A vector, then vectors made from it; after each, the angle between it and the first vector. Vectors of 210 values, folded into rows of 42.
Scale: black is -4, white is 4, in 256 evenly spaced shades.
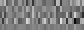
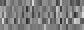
nearly opposite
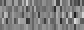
nearly opposite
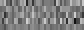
nearly parallel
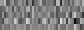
nearly parallel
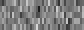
partly opposed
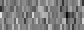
orthogonal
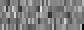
orthogonal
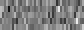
partly opposed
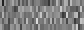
partly aligned
